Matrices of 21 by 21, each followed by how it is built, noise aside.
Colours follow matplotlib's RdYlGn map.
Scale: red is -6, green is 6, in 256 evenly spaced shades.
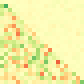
lower triangular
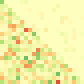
lower triangular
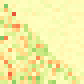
lower triangular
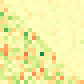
lower triangular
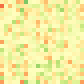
low rank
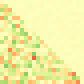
lower triangular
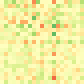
low rank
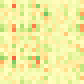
low rank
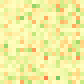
low rank
